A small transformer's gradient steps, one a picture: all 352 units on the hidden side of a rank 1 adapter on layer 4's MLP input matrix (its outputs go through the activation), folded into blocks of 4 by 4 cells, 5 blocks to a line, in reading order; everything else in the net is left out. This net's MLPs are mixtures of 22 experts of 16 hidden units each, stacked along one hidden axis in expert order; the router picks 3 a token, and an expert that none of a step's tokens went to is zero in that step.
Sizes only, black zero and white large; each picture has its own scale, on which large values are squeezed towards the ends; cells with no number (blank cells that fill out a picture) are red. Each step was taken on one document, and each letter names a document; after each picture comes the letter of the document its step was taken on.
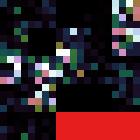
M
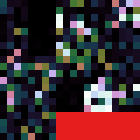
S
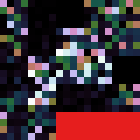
S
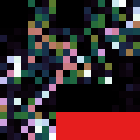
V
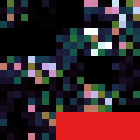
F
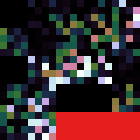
V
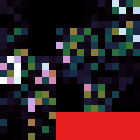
M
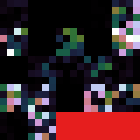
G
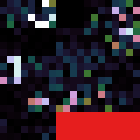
M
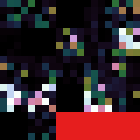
G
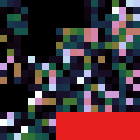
S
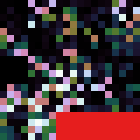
V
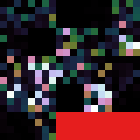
G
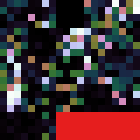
F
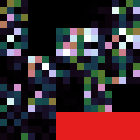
F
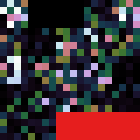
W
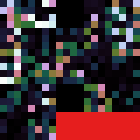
M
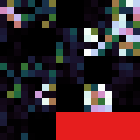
F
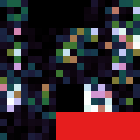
G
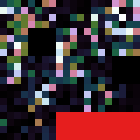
M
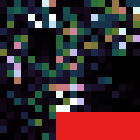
M
